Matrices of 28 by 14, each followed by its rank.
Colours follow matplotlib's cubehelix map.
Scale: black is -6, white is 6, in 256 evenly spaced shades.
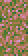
full rank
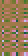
one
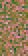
full rank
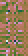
three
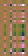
one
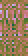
three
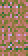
three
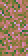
full rank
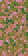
full rank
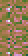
three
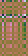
one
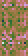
three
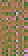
three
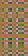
one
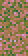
full rank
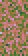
full rank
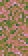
full rank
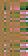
one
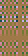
one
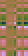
one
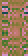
three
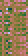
three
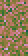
full rank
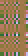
one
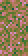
full rank
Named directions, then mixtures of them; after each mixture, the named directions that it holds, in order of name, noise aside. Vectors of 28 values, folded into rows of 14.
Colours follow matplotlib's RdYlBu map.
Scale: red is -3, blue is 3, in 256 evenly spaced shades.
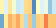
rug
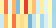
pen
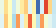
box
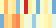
box, pen, rug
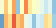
pen, rug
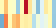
box, pen, rug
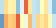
box, pen, rug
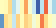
box, rug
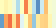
box, pen, rug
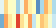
box, pen, rug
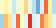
box, rug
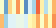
box, pen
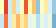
box, pen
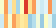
pen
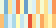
pen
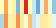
box, pen, rug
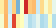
pen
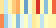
box, pen, rug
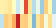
box, pen, rug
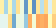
pen, rug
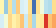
box, pen, rug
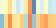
rug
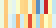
box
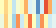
box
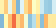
box, pen, rug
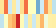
box, pen, rug
